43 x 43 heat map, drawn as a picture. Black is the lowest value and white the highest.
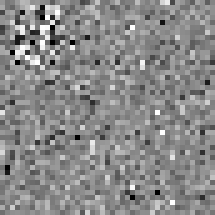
No single row or column stands out from its neighbours. The distribution is heavy-tailed on both sides. In the top left lies a patch that is rougher than the rest. Neither half mirrors the other. Values change most from cell to cell in the top left. No overall slope runs across the table.
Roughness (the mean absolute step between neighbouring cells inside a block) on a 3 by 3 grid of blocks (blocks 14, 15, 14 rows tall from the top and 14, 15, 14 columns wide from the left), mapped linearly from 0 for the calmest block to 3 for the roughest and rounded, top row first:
3 0 0 / 0 0 0 / 0 0 0
